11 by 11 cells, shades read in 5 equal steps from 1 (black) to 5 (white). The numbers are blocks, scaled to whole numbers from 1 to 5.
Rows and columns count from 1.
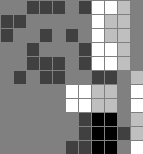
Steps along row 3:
up same down up down up up down same down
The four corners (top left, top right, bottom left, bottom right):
3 3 3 5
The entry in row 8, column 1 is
3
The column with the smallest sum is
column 4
